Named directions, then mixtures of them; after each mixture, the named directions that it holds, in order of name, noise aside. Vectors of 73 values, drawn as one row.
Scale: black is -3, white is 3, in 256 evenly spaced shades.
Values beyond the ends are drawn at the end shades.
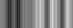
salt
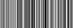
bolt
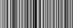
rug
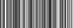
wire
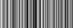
rug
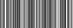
bolt, wire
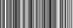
wire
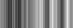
salt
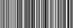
bolt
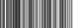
salt, wire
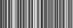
rug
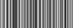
rug, wire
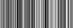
bolt, salt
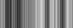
salt
